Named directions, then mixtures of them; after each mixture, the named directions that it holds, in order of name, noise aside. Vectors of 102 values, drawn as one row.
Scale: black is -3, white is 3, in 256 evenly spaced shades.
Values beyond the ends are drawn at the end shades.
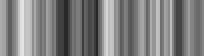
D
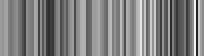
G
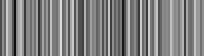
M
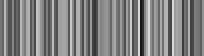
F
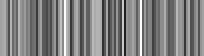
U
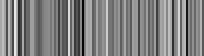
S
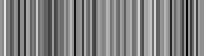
F, G, S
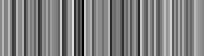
M, S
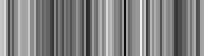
D, G, U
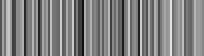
M, S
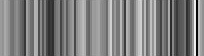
G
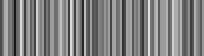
F, M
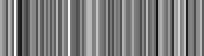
D, M, S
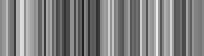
D, M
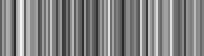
D, M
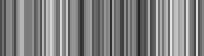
G, M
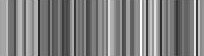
D, G, M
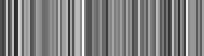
S
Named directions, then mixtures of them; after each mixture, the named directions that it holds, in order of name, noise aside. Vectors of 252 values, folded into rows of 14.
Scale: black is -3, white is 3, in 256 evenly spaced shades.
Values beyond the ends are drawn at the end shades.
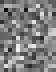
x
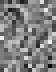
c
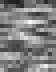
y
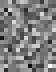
c, x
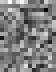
c, y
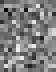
x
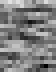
y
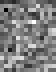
x, y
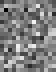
x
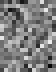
c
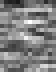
y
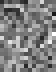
c, x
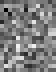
x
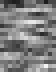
y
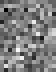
x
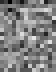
c, y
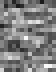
c, y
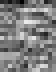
c, y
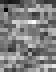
x, y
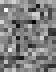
x, y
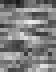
y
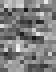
x, y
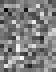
x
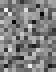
c, x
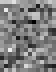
x, y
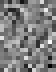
c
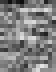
c, y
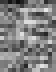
c, y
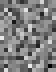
c, x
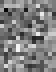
x, y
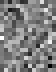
c
